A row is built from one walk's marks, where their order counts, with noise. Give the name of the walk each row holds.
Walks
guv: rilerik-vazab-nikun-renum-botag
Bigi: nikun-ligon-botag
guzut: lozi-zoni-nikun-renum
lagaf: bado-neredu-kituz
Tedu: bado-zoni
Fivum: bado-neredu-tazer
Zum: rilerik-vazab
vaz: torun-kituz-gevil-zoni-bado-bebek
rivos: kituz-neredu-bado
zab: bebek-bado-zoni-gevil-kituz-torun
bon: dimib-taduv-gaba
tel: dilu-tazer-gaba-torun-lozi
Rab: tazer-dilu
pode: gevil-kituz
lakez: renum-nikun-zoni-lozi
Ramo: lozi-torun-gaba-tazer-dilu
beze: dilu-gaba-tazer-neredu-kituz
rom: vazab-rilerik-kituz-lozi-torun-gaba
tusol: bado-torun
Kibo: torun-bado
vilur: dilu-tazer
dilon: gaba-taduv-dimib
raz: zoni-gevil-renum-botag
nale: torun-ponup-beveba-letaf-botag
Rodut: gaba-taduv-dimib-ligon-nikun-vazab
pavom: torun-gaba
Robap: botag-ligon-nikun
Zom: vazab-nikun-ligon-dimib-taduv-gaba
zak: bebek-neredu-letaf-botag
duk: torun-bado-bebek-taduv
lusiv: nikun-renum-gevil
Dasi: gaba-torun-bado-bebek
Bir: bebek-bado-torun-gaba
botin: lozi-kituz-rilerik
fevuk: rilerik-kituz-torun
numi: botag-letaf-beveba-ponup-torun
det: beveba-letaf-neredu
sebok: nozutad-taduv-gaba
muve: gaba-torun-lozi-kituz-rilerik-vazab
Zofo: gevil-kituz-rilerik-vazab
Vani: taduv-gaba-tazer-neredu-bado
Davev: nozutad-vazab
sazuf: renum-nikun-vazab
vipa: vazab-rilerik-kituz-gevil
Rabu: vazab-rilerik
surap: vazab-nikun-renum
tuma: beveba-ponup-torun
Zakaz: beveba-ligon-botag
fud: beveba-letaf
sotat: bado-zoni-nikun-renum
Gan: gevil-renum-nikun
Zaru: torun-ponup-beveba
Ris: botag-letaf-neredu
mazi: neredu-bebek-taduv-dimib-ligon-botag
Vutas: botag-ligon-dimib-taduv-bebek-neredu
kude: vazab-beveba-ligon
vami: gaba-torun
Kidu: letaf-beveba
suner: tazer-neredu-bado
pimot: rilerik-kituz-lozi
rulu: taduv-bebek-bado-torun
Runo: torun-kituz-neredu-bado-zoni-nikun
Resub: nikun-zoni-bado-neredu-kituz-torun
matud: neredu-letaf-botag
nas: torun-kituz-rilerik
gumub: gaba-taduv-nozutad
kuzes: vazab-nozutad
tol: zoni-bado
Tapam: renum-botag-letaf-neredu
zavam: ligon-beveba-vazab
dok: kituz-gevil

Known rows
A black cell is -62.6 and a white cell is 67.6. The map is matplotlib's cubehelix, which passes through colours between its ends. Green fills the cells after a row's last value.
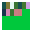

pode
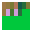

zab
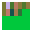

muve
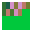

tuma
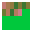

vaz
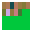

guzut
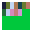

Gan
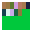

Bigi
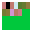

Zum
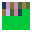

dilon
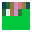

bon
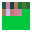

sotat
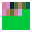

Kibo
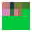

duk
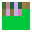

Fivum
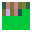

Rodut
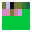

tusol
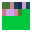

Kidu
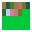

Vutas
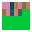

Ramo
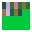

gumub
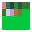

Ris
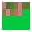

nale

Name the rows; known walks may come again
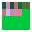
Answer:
sotat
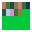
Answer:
Robap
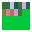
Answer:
fud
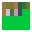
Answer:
zab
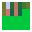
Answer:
Dasi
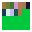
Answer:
Bigi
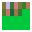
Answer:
muve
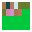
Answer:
guv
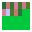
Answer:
Vani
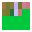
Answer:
suner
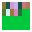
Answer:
mazi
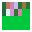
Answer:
lusiv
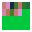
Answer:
Kibo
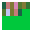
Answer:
Rodut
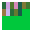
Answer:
gumub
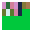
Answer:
zak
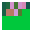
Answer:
Zakaz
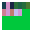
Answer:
Tedu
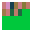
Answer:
Ramo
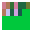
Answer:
Bir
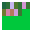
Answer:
det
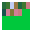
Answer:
Zofo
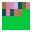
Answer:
rivos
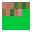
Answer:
vaz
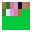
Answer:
matud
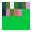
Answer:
pode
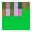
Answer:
Fivum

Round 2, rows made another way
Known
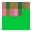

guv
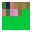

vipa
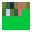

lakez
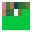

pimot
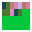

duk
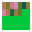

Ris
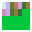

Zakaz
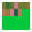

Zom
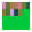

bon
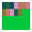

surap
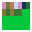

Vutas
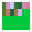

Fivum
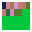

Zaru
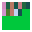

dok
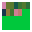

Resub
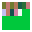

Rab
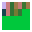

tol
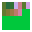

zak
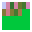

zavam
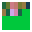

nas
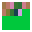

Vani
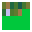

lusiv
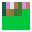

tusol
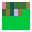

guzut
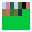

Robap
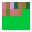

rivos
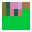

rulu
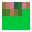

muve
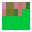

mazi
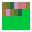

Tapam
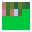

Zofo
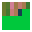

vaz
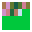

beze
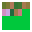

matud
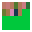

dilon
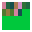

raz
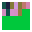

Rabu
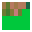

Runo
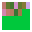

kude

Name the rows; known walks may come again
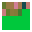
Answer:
numi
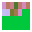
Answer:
det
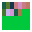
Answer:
sazuf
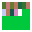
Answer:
Rab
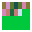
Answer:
beze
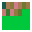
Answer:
nale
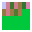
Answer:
zavam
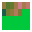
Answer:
zab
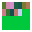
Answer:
suner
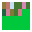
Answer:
lagaf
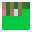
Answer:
Zofo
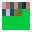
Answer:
Bigi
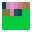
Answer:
Kibo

